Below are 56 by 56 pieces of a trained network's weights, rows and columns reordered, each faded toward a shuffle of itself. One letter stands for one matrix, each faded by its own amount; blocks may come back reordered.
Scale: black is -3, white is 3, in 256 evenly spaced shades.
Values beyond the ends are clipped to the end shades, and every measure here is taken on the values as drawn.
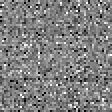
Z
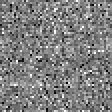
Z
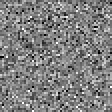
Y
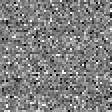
Z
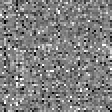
Z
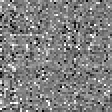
Z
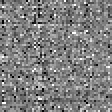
Z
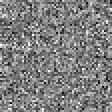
Y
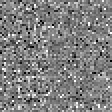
Z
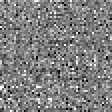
Z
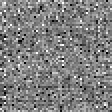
Z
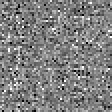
Z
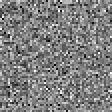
Y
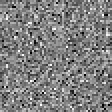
Y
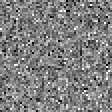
Y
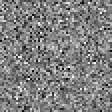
Y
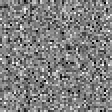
Y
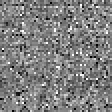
Z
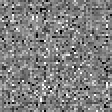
Z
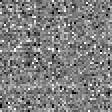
Z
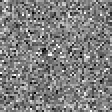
Y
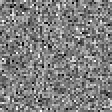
Y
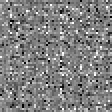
Z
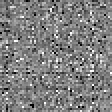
Z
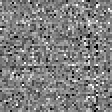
Z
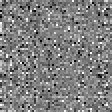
Z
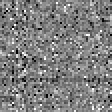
Z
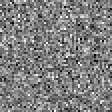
Y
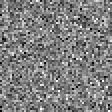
Y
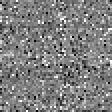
Z
